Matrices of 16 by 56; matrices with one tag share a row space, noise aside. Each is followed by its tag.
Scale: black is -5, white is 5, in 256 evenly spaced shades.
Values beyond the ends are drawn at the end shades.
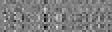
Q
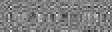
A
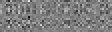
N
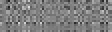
N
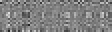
N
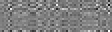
A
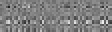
N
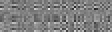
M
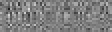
N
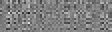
N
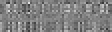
N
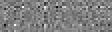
Q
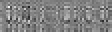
N
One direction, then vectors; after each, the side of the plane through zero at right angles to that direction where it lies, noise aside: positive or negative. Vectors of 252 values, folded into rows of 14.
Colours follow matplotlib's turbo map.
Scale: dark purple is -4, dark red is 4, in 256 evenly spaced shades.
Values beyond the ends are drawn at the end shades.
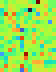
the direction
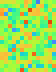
negative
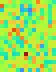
positive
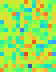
positive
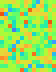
negative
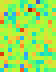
negative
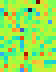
positive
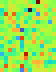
positive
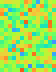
negative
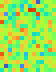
negative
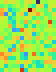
negative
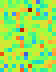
negative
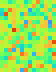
positive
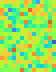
negative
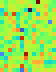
positive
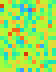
positive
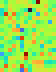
positive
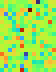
negative
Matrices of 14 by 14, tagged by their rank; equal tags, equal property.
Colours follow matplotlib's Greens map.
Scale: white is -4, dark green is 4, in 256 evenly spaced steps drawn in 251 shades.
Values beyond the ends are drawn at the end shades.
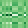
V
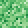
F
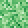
F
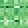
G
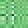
V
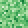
F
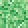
F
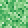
F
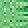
G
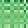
V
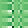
V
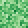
F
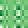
V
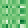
V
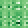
G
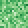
F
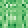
G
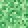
F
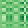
V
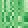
G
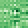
G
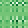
V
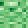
G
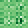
G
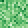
F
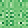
G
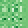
G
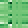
V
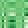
V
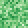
F
